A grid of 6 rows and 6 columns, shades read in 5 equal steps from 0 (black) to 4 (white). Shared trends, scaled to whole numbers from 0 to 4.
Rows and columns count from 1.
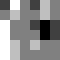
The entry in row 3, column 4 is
1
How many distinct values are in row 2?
2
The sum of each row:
13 14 10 11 16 15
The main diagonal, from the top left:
1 3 2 2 2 2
